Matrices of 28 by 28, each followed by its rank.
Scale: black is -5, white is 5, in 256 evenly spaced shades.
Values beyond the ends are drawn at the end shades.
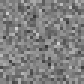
full rank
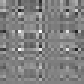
two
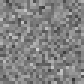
full rank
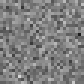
full rank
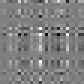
two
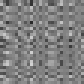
two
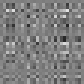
two
